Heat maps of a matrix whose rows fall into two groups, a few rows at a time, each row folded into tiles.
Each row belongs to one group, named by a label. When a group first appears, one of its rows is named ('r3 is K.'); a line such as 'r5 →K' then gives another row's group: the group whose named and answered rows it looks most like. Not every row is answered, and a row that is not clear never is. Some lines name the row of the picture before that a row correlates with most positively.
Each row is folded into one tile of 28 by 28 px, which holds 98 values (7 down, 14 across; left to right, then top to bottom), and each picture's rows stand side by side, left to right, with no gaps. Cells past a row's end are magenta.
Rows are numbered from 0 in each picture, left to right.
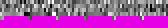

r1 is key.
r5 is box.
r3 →key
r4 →box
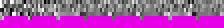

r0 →box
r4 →key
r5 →key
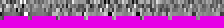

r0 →key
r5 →box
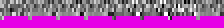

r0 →box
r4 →key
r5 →key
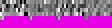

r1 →box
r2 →box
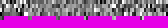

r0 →key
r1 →box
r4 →box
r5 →box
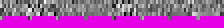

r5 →box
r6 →key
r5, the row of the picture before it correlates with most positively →4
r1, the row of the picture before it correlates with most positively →5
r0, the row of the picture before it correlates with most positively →4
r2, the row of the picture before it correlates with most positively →3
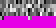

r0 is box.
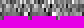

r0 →key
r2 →box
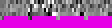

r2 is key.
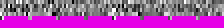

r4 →box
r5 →key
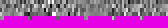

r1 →key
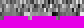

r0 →key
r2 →key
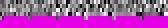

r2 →box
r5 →key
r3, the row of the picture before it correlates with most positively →1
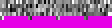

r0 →box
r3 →key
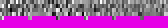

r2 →box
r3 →box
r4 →box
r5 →key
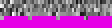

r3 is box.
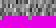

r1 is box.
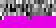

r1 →key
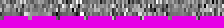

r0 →key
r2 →key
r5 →box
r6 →key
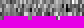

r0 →key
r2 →box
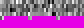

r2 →box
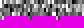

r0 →box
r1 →key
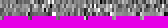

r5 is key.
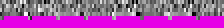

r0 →key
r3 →box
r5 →key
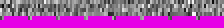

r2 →box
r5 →box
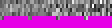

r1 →key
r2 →box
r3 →box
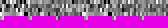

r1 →box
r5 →box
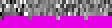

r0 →key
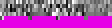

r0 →box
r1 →key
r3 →key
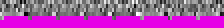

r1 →key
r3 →key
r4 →key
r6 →box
